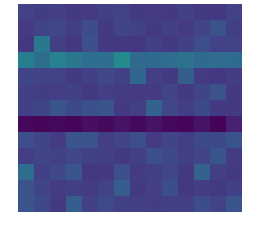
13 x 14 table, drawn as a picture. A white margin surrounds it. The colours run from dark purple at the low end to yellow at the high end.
There is no overall slope. On average the colour sits 20% of the way up the scale. A few values lie far out on both sides of the bulk. Rows 4 and 8 differ from the rows beside them.
